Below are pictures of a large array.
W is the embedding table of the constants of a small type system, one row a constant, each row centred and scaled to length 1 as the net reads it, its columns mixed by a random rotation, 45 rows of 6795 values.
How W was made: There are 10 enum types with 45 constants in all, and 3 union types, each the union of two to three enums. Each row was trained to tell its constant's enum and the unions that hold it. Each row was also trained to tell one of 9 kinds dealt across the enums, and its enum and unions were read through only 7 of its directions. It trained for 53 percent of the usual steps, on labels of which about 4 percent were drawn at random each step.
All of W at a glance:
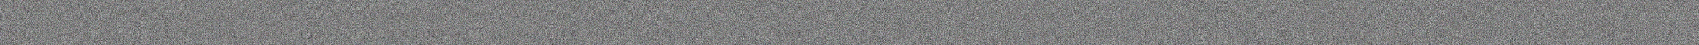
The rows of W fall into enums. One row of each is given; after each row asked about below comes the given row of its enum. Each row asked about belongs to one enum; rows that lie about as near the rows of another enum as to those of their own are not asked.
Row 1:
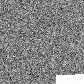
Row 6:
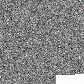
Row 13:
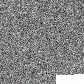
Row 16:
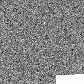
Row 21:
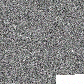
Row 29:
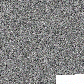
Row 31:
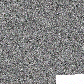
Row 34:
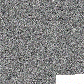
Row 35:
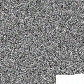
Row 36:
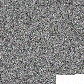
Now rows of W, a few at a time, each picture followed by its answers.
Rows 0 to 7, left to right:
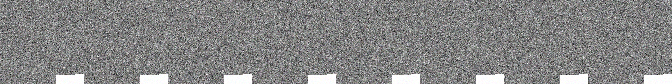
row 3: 35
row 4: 16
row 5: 34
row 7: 35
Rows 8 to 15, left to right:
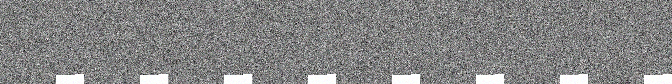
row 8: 36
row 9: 36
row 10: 1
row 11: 1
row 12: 21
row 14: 16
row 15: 29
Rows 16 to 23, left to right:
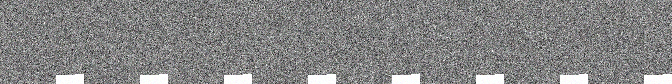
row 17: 31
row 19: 29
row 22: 36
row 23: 36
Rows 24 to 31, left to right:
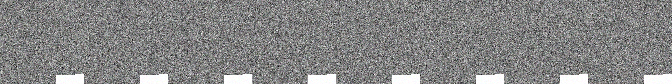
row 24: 1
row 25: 35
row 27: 1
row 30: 35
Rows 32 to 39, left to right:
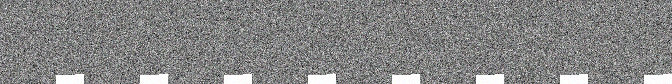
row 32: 35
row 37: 36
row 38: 21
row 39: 31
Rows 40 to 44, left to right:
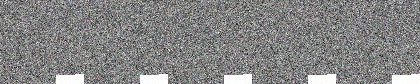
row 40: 1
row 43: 31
